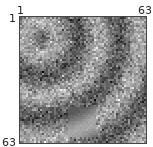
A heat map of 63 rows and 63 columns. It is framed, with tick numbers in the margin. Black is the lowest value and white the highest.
Histogram: bell-shaped. Rings: centred on the top left. Slope: none. Mirror symmetry: none. Calmest part: bottom middle. Seam: none. Ninth with the highest average: top left. Odd patch: calmer, in the bottom middle.
